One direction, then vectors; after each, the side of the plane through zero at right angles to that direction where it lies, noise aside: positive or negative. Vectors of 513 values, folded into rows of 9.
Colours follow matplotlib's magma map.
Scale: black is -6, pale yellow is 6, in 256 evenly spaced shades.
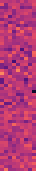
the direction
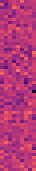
positive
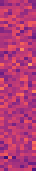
negative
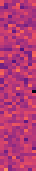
positive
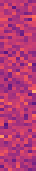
negative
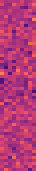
positive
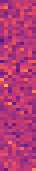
negative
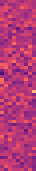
negative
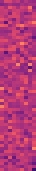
negative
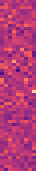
negative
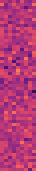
positive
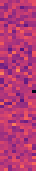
positive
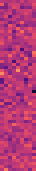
positive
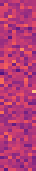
negative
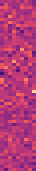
negative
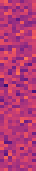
positive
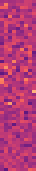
negative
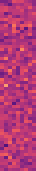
negative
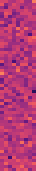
positive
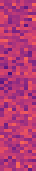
positive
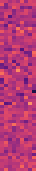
positive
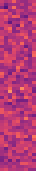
positive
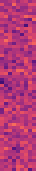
positive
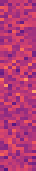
negative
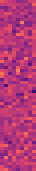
positive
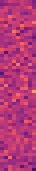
negative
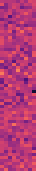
positive
